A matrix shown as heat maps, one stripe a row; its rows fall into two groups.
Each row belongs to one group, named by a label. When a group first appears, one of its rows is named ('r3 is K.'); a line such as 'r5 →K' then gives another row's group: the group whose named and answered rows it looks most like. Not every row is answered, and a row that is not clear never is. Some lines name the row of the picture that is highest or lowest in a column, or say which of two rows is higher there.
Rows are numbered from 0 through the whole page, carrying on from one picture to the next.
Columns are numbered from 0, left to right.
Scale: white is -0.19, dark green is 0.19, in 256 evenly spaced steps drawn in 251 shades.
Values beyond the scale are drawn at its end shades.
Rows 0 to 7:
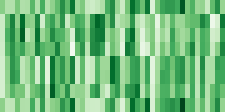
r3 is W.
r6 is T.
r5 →T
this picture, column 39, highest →1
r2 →W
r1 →W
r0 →T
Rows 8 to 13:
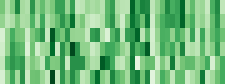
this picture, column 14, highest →11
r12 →W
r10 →T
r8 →T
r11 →T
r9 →T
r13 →T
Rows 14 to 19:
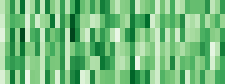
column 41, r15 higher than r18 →No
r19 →T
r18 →W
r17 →W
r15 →T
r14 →W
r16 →W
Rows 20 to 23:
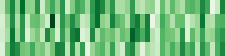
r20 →W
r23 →W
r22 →T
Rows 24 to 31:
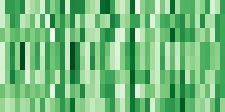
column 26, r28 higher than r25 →Yes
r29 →T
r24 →W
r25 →T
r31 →T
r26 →W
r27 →W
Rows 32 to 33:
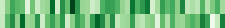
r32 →T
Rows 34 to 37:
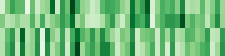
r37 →W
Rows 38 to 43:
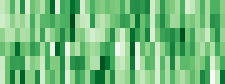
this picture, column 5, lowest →38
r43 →W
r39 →T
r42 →W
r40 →T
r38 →T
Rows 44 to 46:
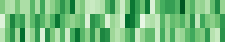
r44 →T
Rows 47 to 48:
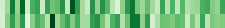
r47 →W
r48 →T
